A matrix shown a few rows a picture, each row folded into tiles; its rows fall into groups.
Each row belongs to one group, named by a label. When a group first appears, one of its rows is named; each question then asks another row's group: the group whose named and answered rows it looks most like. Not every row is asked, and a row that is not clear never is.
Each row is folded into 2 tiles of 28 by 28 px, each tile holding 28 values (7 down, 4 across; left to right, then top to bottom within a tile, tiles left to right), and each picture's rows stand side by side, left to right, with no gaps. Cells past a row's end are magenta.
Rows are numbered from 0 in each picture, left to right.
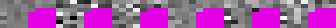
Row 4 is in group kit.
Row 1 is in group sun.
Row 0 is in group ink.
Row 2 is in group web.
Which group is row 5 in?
kit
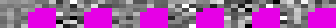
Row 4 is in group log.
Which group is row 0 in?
web
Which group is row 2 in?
sun
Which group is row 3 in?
web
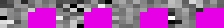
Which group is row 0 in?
ink
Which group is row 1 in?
log
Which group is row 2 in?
kit
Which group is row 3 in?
kit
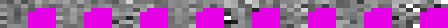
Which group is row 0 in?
ink
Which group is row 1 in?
kit
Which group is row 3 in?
web
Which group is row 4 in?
kit
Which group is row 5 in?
web
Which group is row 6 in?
ink
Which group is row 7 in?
web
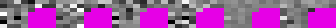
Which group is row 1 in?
web
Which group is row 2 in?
ink
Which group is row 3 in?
sun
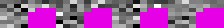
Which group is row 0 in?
log
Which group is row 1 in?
sun
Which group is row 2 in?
log
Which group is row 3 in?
sun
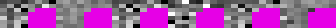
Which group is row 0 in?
log
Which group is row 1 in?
kit
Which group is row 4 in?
log
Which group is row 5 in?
kit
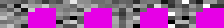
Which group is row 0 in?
log
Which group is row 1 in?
sun
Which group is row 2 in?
log
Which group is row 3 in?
sun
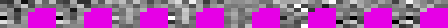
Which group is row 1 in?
ink
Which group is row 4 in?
web
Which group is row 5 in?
web
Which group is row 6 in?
sun
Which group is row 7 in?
sun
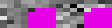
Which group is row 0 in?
kit
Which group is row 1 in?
log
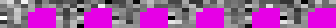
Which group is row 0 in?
kit
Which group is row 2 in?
ink
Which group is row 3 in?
ink
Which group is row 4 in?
log
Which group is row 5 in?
ink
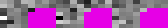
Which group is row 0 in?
kit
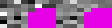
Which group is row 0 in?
sun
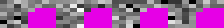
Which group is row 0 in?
sun
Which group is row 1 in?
web
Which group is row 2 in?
log
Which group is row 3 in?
ink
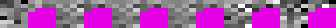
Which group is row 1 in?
web
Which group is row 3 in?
web
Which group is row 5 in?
log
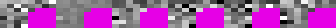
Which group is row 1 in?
kit
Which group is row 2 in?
ink
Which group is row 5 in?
kit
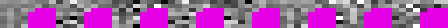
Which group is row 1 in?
sun
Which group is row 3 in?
sun
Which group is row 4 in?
ink
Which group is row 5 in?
web
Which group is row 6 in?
kit
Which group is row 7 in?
web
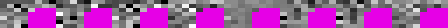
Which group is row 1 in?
sun
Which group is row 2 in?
log
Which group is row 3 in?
web
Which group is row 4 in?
kit
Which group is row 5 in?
ink
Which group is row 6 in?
ink
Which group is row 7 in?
web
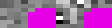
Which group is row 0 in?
ink
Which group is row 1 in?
kit
